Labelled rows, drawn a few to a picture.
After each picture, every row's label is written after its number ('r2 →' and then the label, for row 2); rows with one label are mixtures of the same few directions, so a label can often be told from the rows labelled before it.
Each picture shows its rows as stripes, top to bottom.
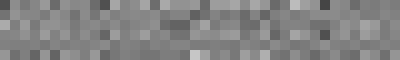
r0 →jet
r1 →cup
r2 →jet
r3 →jet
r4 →jet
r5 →cup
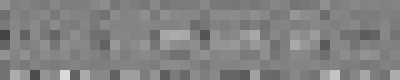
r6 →jet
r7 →jet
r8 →cup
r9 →jet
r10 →jet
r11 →jet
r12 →jet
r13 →cup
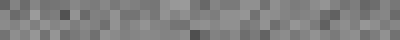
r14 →jet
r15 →cup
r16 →jet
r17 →cup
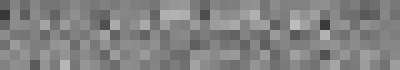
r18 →jet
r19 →jet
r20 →jet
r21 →jet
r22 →cup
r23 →jet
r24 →cup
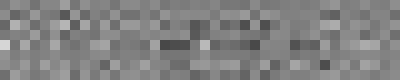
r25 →cup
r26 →cup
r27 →cup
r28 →cup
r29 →jet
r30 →jet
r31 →jet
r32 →cup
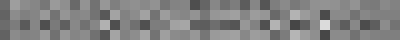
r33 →cup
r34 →jet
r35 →jet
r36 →jet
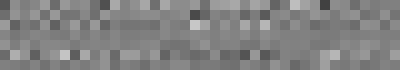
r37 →jet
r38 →cup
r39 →cup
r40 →cup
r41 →jet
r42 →cup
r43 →jet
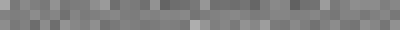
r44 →jet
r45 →cup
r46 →cup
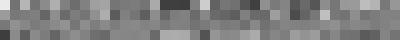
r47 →jet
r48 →jet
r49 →cup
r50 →jet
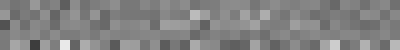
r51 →cup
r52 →cup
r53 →jet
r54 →cup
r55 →cup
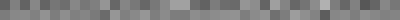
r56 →jet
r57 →jet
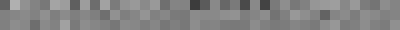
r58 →cup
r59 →jet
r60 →cup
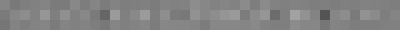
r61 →cup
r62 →jet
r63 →jet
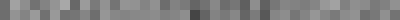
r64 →cup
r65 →cup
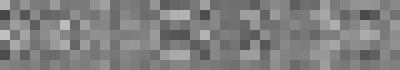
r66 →jet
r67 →jet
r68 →cup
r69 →jet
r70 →cup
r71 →jet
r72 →jet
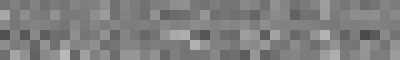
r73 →jet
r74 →jet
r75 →cup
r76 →jet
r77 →cup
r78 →cup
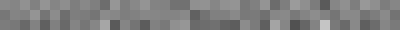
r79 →jet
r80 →cup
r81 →jet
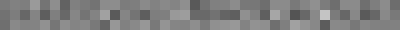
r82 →cup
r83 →jet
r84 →jet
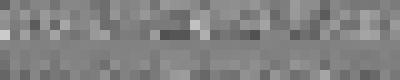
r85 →jet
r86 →jet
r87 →cup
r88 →jet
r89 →jet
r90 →jet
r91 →jet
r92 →jet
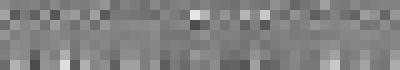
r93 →jet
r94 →cup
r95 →cup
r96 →jet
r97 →cup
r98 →cup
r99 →cup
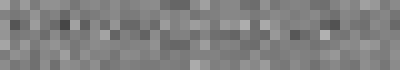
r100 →jet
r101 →cup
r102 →cup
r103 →jet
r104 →jet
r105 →cup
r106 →cup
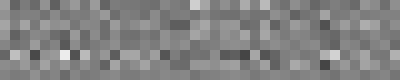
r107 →cup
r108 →jet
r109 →jet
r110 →cup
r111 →cup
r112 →cup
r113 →jet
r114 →cup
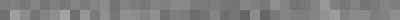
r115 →jet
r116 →cup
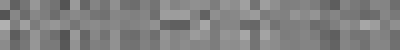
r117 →cup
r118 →jet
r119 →jet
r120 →cup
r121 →cup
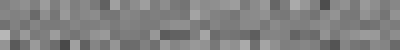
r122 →jet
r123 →cup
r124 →jet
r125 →jet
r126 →cup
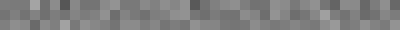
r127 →cup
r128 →jet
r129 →cup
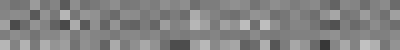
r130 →cup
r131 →cup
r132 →cup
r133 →cup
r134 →jet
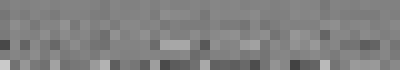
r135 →jet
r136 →jet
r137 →cup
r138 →jet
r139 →jet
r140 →cup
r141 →jet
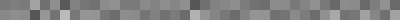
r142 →cup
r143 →cup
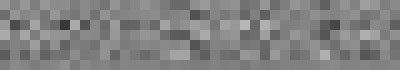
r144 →jet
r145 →cup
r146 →cup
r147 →jet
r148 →cup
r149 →jet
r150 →cup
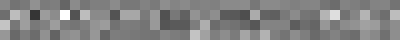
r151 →cup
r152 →cup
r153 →jet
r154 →cup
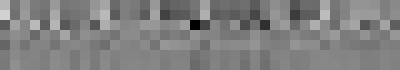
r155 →jet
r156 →jet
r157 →cup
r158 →cup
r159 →jet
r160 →cup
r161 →cup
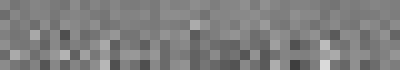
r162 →cup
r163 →jet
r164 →cup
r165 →cup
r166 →jet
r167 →cup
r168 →jet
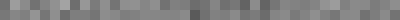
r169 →cup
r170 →cup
